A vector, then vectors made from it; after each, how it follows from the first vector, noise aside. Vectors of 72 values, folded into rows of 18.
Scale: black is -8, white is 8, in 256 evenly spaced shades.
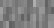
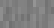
shrunk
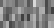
scaled up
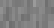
shrunk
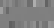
partly zeroed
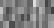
scaled up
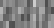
scaled up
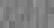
shrunk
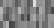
scaled up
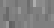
partly zeroed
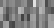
scaled up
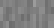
shrunk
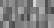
scaled up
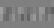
partly zeroed
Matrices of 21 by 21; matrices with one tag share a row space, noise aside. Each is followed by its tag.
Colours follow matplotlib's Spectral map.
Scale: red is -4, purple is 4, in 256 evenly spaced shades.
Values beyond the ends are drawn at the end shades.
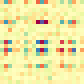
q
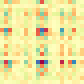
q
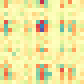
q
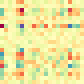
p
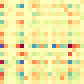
p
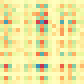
q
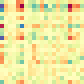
p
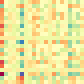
p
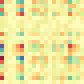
p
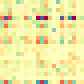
q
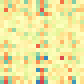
q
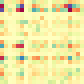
p
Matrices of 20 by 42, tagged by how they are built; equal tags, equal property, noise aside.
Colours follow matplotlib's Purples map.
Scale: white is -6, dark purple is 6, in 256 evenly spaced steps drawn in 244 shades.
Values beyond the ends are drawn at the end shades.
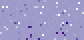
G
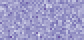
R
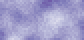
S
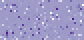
G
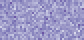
R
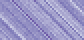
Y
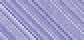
Y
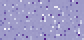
G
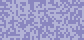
R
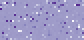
G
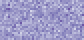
R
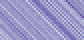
Y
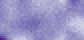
S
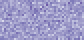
R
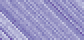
Y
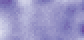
S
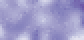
S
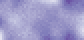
S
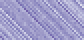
Y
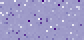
G
